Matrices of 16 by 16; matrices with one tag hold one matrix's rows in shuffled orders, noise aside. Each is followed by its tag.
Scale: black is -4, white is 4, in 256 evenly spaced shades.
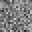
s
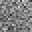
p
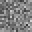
s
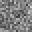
s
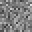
s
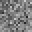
s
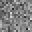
s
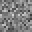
p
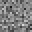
p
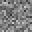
p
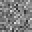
s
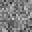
p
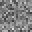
p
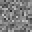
p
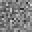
s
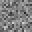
p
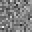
s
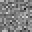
p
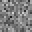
p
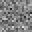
p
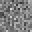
s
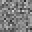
p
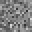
s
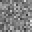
s
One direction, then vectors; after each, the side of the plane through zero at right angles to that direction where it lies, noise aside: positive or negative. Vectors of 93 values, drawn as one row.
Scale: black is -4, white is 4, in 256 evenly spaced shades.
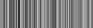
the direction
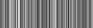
negative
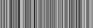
positive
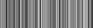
positive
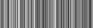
negative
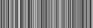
negative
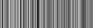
negative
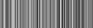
negative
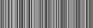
negative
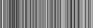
positive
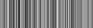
positive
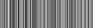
positive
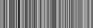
positive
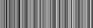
positive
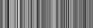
negative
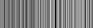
positive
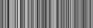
negative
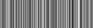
positive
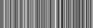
negative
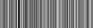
positive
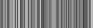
negative
